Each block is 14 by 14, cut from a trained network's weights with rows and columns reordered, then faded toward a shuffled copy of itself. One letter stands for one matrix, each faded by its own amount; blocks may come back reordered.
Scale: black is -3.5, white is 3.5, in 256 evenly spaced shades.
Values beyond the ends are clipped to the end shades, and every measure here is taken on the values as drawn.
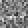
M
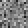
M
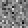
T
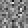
M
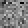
T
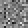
T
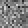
T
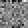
T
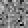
T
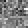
M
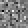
T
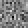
M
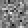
T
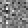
M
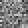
M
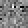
T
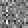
M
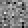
T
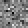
T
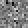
T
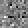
T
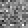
M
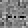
T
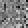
T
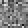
M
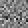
T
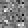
T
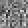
M
